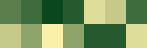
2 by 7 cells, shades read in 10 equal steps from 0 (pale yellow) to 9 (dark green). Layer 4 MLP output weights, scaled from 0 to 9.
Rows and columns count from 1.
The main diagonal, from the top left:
6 4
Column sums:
8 11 9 12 9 10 8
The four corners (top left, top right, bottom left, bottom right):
6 7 2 1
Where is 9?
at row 1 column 3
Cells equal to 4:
2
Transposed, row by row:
6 2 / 7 4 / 9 0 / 8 4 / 1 8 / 2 8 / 7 1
